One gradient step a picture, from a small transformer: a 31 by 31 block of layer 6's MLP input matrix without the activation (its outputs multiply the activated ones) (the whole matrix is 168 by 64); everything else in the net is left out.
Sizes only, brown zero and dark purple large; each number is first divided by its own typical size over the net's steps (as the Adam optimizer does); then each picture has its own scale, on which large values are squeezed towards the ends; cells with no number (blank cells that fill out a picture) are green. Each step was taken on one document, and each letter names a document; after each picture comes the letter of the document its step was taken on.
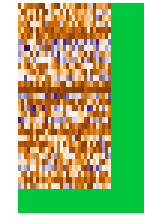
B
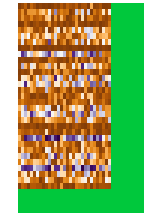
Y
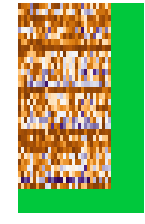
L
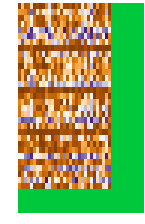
L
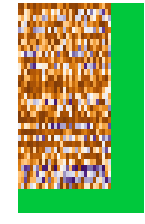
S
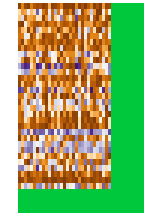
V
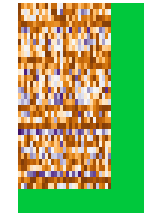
V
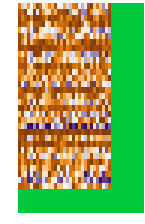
L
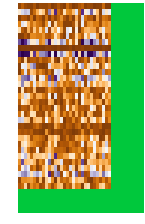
Y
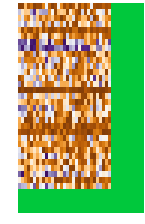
B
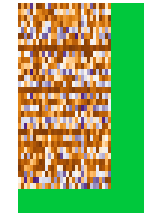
L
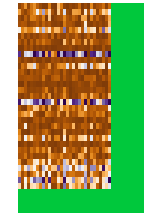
S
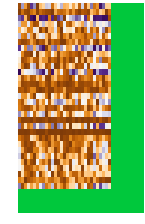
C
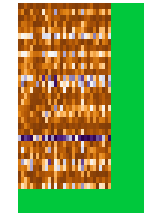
Y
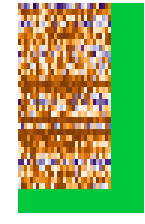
C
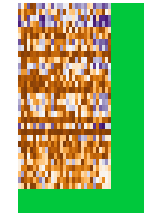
C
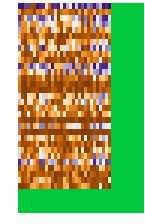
C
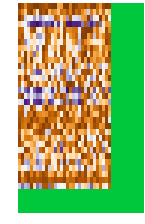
V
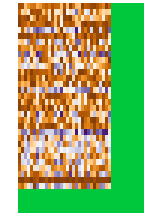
V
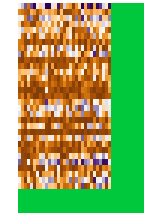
C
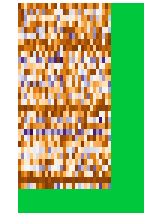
V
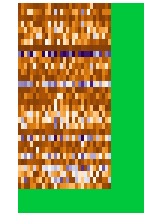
Y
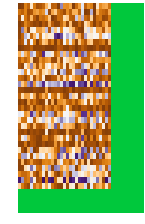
L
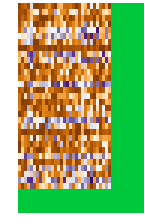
L
